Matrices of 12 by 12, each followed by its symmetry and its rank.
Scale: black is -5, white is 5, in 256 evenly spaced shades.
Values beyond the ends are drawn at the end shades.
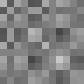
symmetric, rank two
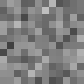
antisymmetric, full rank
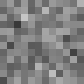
antisymmetric, full rank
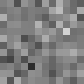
antisymmetric, full rank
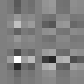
neither, rank one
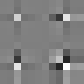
symmetric, rank one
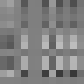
neither, rank one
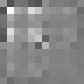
symmetric, rank two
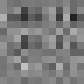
neither, rank two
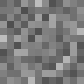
symmetric, full rank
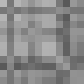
symmetric, rank two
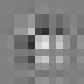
symmetric, rank one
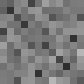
symmetric, full rank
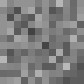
symmetric, full rank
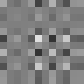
symmetric, rank one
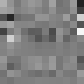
neither, rank two
